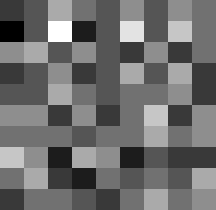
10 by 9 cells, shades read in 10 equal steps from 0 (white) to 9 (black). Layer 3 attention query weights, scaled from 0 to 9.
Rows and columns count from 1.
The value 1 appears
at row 2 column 6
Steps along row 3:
down up down up up down up down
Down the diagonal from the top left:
7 6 6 7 6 5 3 7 3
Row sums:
46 43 46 49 47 44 43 49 48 47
